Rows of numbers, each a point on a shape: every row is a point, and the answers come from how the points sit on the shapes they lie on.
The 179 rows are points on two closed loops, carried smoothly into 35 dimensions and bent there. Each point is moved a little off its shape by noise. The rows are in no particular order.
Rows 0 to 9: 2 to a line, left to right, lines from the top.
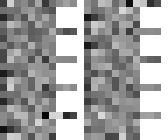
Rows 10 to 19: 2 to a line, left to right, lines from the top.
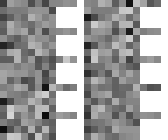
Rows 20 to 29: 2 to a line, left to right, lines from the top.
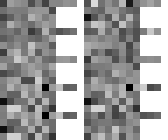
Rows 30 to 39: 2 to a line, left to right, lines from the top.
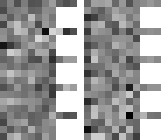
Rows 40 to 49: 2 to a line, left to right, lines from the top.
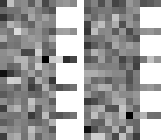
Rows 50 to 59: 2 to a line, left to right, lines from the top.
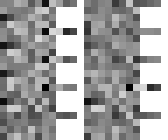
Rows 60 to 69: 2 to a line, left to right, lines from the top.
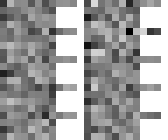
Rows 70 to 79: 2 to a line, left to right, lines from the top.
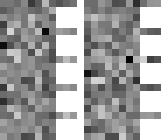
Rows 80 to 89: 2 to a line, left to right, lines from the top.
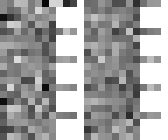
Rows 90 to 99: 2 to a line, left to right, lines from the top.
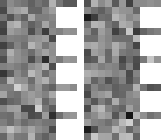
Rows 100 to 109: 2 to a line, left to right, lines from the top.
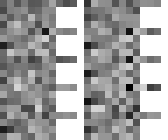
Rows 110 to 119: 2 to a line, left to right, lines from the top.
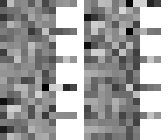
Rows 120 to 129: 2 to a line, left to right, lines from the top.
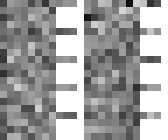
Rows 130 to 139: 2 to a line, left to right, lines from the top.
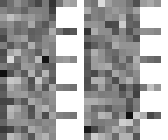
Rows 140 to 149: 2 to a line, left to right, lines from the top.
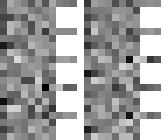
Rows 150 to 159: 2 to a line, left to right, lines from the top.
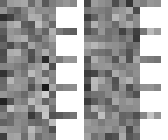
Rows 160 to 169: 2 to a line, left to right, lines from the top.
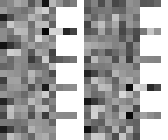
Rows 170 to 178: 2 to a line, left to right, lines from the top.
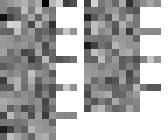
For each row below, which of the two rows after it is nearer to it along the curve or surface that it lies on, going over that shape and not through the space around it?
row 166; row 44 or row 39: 44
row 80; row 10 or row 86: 86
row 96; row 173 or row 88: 173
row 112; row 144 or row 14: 14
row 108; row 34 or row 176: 176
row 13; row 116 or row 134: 116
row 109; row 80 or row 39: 80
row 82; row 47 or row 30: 47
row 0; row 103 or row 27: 27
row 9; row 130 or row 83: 130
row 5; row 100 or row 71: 100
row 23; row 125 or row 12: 12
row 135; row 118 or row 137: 118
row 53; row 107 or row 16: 16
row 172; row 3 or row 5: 3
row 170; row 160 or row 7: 160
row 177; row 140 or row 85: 140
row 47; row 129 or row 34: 129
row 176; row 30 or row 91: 91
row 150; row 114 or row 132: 114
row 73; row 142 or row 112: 142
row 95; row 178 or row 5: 178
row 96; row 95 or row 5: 95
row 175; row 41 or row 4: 4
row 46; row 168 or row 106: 168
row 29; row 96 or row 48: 48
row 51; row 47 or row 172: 172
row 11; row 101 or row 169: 101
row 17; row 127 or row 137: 127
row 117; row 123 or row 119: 119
